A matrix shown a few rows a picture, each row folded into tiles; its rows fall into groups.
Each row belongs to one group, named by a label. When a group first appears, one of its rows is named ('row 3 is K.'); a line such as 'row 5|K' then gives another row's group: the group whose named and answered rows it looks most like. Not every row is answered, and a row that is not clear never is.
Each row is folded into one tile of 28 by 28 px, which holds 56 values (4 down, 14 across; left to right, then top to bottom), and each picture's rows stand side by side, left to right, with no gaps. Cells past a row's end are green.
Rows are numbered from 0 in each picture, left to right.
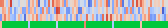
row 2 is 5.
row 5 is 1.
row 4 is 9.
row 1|9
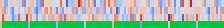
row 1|5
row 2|9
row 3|9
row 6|1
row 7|5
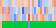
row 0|1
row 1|9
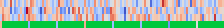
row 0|1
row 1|5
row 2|5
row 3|1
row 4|5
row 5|9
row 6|9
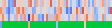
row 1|1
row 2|5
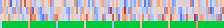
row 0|9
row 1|1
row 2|5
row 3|1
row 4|9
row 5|1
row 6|1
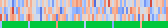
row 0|9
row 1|5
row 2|1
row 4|5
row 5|1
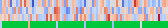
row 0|9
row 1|1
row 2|5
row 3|5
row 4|9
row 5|9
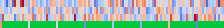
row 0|1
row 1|9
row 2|9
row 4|9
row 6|1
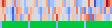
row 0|5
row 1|5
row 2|5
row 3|9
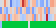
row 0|9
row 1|9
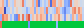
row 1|9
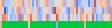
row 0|1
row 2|5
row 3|1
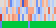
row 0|9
